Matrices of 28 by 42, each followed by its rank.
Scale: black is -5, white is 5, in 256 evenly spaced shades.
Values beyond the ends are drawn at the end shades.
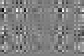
two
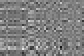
three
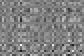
three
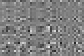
three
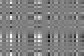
one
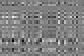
two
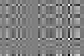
one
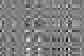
two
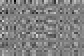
three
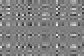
two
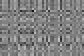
three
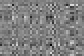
three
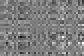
three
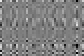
two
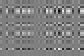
one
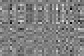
three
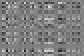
two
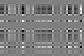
one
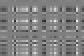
one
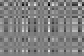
one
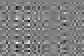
two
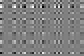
one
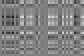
one
